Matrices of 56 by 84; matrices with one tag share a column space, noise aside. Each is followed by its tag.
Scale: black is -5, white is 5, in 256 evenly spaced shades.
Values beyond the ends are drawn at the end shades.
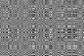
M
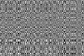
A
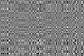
A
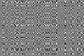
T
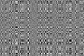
A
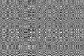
M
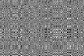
M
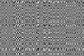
T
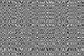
T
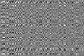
T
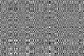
A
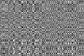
A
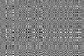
M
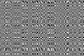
T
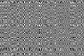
T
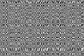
T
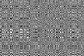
M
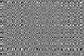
T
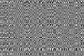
T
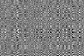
M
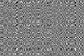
T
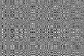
M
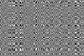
T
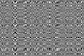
T
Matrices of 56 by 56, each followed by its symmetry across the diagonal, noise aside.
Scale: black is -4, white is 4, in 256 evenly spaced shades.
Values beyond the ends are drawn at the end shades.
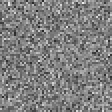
neither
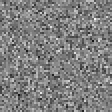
antisymmetric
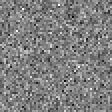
neither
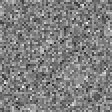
symmetric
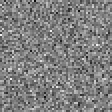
antisymmetric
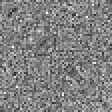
symmetric
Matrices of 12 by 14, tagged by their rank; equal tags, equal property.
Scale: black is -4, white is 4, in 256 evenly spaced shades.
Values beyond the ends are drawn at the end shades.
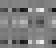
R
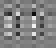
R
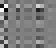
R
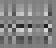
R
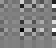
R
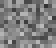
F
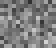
F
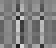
R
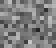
F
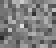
F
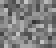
F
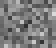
F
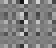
R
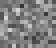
F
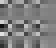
R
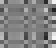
R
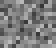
F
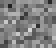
F
